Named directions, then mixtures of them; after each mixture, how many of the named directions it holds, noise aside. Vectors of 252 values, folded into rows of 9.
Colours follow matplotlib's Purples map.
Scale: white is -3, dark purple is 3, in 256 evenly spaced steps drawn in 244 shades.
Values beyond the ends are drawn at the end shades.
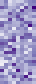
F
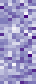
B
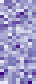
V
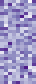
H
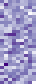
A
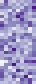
two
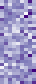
three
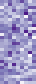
one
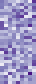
two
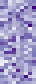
one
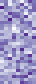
two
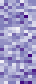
two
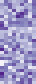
three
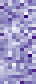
one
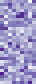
two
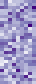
one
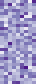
one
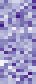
three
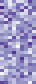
three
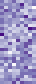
three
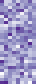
one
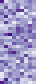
two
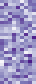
three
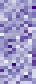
three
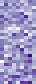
three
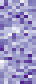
three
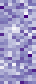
one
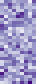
two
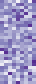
two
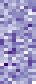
two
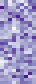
two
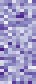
two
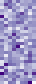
two
